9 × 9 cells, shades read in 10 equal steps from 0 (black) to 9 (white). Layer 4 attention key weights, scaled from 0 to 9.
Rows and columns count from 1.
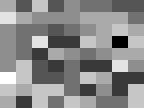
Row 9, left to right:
6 2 7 4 7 6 4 4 7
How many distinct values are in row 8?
5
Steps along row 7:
down down same up up down down same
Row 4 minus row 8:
-2 -2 1 -5 -2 5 1 -2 0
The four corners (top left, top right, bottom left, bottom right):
6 3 6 7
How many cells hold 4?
15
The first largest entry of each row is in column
3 1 8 3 4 8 1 1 3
